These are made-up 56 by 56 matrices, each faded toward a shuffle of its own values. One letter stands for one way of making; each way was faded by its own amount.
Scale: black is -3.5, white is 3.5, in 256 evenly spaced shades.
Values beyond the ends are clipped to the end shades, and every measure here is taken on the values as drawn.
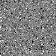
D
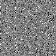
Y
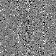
Y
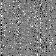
Y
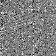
Y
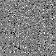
D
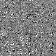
D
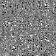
D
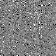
D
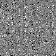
D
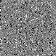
D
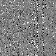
Y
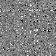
D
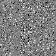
Y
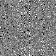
Y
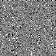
D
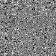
D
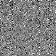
D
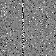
Y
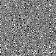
D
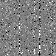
Y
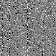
Y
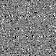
D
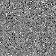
D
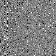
Y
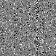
Y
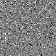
D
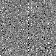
Y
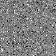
D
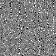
Y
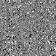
D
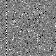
Y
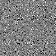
D
